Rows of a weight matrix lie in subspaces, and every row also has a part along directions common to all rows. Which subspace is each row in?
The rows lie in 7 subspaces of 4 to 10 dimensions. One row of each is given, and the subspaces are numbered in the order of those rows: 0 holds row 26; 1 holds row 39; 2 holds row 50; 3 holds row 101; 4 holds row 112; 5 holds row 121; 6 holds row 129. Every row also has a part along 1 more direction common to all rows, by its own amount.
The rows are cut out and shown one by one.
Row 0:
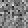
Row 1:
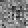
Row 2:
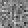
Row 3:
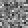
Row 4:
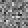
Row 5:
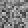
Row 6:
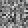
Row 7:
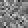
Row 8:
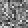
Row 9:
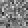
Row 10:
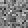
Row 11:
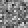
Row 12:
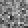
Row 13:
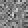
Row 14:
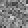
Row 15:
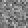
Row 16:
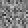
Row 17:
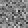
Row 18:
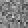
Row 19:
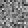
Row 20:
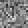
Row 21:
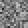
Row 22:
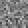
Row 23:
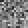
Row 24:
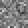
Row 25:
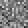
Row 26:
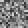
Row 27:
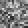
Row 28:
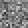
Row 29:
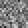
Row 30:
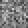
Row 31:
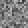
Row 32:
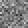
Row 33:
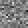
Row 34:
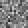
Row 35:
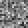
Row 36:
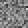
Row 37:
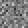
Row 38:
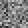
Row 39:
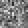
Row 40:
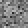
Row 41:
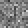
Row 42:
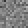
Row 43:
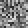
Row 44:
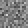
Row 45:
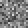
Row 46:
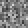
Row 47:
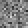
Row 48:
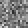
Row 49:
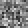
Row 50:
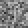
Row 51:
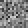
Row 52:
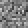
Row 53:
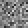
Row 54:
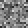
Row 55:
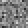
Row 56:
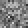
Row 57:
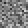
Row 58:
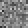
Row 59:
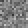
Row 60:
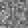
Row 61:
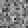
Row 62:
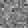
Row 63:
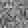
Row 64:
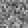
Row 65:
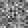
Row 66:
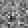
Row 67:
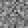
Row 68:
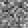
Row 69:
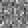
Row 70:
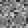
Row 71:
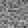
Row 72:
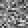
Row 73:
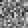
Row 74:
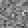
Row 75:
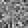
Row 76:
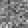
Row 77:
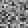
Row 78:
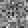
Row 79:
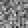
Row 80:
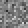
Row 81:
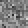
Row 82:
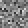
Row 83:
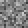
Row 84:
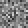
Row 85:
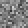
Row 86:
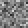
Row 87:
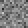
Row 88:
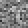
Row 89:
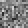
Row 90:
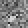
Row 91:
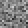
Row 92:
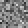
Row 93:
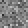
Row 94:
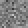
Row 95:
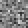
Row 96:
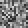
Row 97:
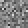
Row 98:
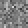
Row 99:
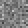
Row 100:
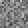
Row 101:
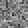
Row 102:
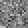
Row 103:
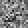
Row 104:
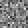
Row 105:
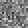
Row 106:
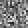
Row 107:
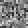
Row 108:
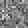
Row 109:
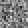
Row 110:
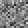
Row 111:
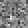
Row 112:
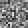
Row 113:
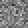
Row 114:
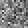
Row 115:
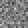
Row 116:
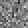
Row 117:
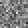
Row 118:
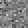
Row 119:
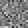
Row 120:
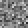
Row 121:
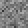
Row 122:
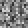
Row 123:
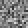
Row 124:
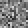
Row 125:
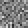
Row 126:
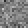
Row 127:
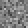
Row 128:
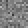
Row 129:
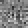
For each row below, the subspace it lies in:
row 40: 4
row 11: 0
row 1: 6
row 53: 5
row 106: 1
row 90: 2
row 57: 6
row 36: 1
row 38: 4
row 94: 0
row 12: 2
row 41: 3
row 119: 4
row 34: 5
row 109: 0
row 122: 6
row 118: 5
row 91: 0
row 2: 6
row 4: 1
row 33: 2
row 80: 0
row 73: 5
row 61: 6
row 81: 6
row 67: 5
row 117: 4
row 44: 1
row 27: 2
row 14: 2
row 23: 5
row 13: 3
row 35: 0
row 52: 1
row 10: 5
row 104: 1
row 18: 3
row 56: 2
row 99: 3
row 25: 3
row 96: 5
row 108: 3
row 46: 6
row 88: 6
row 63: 1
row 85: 5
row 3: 3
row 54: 3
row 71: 0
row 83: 5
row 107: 1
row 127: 6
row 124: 4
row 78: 4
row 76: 4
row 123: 6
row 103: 2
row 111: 2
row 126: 3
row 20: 1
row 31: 3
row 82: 5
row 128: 3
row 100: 5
